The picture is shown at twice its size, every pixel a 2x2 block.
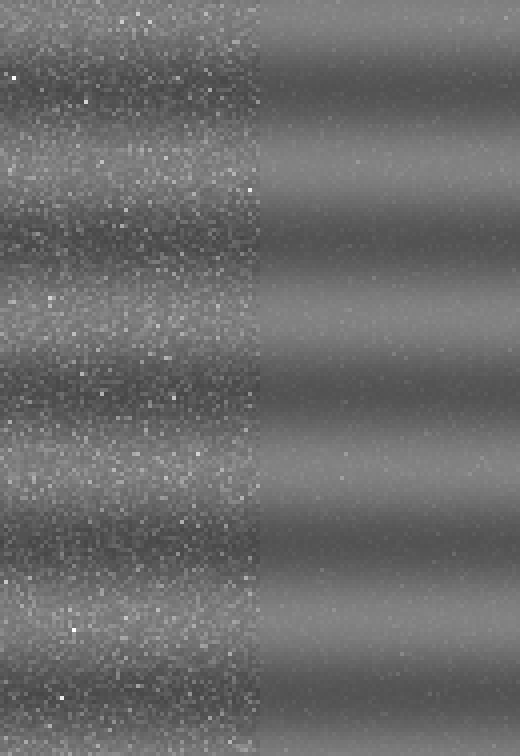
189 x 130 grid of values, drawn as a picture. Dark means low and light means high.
Stripes: horizontal, repeating 5 times. Average level on the scale: 40%. Odd rows or columns: none. Seam: vertical, 50% of the way across, the right part calmer.
